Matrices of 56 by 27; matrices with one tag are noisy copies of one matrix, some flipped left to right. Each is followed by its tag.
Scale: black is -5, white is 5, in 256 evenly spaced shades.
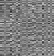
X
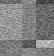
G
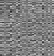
X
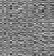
X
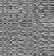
X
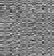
X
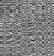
X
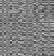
X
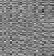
X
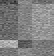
G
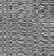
X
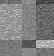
G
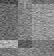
G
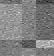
G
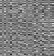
X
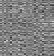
X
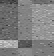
G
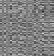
X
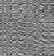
X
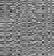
X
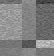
G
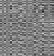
X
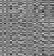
X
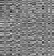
X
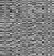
X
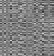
X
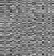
X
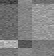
G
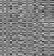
X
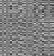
X
